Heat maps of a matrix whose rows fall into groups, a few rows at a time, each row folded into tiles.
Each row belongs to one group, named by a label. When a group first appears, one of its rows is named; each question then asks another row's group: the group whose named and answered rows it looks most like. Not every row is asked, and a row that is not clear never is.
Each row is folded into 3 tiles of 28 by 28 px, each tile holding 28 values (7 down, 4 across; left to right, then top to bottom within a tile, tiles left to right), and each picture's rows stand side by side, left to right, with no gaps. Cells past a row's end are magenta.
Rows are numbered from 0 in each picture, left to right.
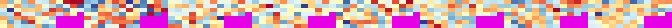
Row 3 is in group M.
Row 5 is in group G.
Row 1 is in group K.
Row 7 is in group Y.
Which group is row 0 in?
K
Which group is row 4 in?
Y
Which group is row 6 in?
Y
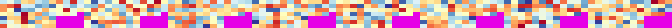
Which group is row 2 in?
G
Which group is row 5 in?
G
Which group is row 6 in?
G
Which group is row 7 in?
Y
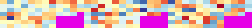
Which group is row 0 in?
K
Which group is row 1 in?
Y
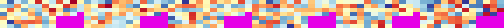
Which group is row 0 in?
Y
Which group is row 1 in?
G
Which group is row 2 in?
M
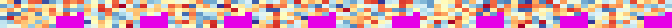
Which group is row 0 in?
Y
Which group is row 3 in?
M
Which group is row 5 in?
K
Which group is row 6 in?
G
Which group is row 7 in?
M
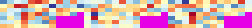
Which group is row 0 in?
M
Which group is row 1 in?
Y
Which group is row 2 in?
M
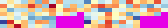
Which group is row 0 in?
G
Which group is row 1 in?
M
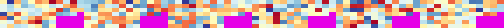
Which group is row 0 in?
K
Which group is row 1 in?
K
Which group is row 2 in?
G
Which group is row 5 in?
Y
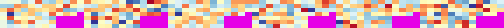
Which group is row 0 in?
Y
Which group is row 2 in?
K
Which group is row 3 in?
Y
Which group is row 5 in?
G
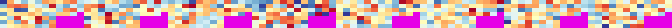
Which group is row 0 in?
M
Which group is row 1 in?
M
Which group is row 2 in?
G
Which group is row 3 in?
K
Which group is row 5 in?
Y
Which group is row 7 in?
M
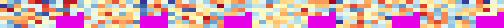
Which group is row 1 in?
K
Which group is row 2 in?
M
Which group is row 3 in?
Y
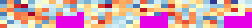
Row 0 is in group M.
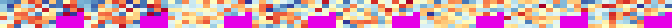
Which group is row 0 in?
K
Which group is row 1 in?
K
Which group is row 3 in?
M
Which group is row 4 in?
Y
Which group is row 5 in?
Y
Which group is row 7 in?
M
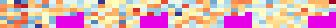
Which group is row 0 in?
G
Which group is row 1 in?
Y
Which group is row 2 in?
K
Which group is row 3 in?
Y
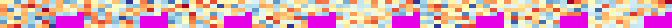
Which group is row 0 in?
G
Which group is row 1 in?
G
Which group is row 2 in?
M
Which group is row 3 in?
M
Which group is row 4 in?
K
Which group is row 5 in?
M
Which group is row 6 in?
Y
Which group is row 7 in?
K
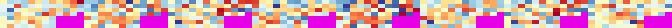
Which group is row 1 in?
K
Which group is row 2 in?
Y
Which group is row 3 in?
G
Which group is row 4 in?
K
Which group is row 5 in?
Y
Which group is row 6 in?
Y
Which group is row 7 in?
M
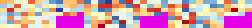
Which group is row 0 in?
Y
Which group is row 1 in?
G
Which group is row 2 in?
G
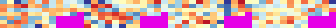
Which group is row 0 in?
G
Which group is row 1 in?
M
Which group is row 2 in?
K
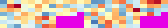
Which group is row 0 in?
M
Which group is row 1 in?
Y
